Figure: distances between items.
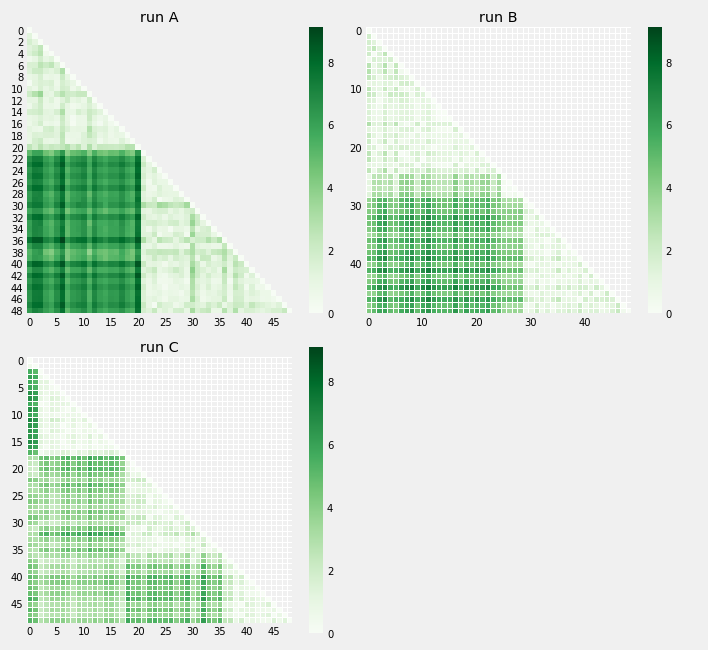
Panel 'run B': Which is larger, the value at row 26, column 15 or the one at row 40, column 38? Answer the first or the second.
the first
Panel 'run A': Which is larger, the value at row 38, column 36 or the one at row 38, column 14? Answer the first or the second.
the second
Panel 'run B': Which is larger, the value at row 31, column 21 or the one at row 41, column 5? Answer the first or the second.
the second
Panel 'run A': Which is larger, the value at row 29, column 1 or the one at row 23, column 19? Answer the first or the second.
the first
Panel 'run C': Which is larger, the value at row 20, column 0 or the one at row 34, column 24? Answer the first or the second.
the first
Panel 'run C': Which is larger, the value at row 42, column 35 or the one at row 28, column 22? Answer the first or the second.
the first
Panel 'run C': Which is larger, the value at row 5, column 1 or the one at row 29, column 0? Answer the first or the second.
the first
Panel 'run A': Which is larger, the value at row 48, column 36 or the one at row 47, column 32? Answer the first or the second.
the first
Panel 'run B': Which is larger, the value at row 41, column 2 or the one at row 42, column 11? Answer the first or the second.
the first
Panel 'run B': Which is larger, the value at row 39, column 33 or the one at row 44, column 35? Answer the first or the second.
the second
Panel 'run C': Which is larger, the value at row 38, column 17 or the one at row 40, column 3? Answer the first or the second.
the second
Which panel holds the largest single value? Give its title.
run A
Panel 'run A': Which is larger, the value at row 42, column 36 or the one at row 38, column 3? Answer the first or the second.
the second
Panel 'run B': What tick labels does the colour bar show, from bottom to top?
0, 2, 4, 6, 8
